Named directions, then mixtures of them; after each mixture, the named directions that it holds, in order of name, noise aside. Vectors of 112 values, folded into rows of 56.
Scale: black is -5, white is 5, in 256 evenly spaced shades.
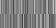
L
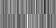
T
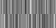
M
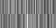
L, T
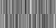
M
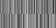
L, T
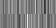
T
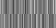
L, M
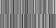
L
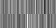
T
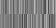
L, T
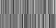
L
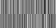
L, T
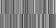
L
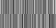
L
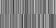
L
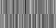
L, M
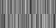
M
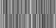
M, T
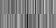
L, T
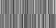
L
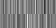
T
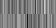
T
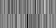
T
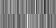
T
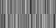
M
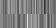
T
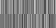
L, T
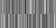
M, T
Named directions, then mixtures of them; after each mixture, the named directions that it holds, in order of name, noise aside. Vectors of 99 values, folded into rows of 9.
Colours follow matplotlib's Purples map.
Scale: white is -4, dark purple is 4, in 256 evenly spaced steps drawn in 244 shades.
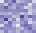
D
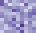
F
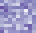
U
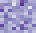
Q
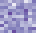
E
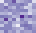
D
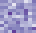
E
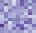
D, Q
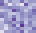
F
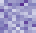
E, F, Q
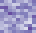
E, Q, U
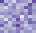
D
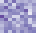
D, E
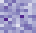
D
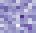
D, F, U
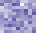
F, Q, U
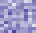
E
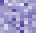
F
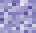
Q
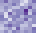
E, Q, U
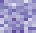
E, F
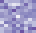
E, F, U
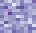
E, U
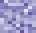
F, U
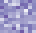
F, Q, U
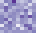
D, Q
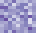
D, E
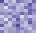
D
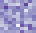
D, F, U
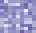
F, U
